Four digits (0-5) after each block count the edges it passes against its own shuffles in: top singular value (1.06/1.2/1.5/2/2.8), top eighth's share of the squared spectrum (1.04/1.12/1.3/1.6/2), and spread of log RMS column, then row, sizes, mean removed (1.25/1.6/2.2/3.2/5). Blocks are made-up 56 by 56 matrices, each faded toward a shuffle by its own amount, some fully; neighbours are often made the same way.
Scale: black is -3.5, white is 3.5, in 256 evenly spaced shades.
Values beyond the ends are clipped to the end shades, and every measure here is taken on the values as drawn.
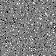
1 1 0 0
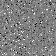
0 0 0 0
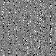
1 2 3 0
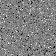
0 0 0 0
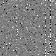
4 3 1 0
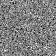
0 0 0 0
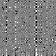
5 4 3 2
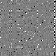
4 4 2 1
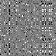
4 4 3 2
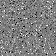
2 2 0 0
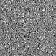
3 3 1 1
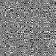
4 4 2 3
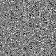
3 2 1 0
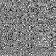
3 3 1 1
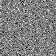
2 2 0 0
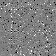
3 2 1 0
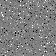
0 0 0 0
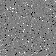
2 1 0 0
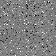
3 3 1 1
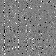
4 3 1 0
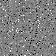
2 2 0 1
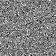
1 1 0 0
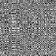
4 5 3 3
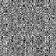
4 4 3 2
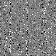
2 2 2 0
